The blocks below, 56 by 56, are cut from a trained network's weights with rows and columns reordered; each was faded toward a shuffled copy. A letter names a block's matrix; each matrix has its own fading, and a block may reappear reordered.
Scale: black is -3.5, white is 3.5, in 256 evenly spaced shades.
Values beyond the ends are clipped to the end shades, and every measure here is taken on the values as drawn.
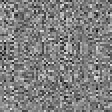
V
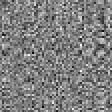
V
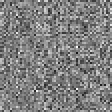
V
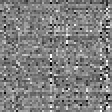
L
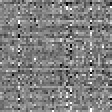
L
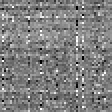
L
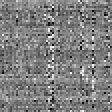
L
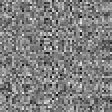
V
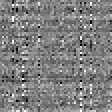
L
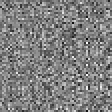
V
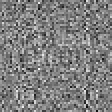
V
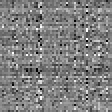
L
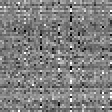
L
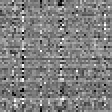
L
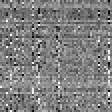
L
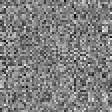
V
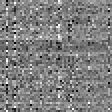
L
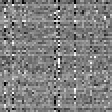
L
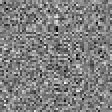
V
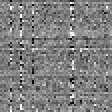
L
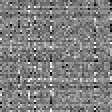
L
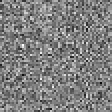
V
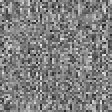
V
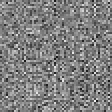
V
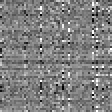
L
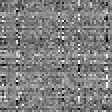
L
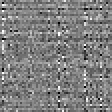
L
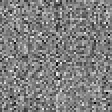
V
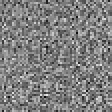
V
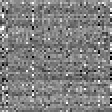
L
